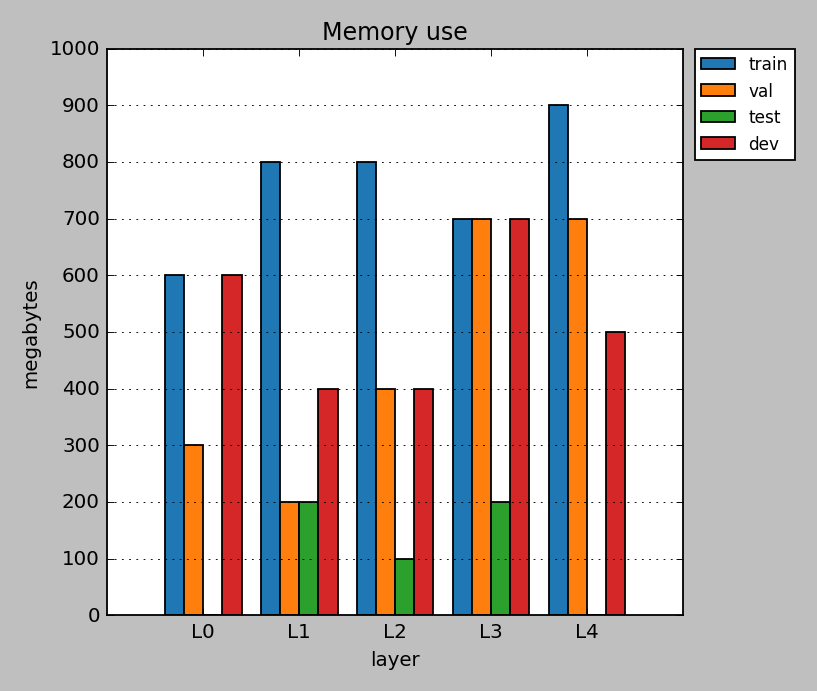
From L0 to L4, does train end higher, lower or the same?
higher
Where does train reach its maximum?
L4
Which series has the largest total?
train
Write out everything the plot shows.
Title: Memory use
x-axis: layer, ticks L0 L1 L2 L3 L4
y-axis: megabytes, ticks 0 100 200 300 400 500 600 700 800 900 1000
Legend: train, val, test, dev
Values:
train: 600 800 800 700 900
val: 300 200 400 700 700
test: 0 200 100 200 0
dev: 600 400 400 700 500
